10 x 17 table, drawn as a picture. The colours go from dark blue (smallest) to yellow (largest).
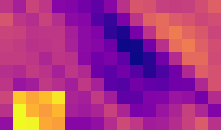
Odd patch: higher, in the bottom left. Ninth with the lowest average: centre. Calmest part: middle left. Grain: diagonal, down to the right. Roughest part: bottom left. Ninth with the highest average: bottom left.
